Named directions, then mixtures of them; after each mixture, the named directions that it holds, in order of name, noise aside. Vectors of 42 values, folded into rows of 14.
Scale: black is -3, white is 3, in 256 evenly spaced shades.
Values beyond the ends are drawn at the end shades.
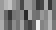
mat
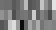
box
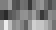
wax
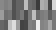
box, mat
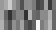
mat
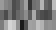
box, wax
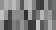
mat, wax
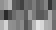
mat, wax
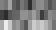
wax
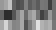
mat, wax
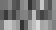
box, wax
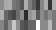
box, mat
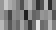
mat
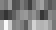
wax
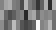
box, mat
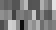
box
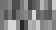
box, wax
